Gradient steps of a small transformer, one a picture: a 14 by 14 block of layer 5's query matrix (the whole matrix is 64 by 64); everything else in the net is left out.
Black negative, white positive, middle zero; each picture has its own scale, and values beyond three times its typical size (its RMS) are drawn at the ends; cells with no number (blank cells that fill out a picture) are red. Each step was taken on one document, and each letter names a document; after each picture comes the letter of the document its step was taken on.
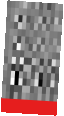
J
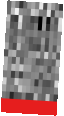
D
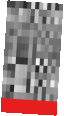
J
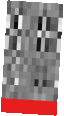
D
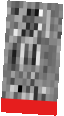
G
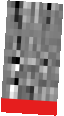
J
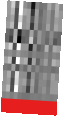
J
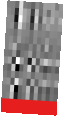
J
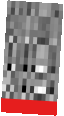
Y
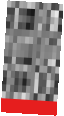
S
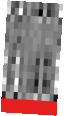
D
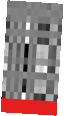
Y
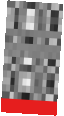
S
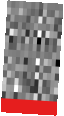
D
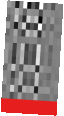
G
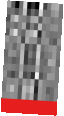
G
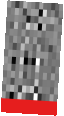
G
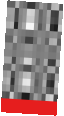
S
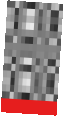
S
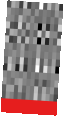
D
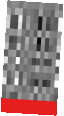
D
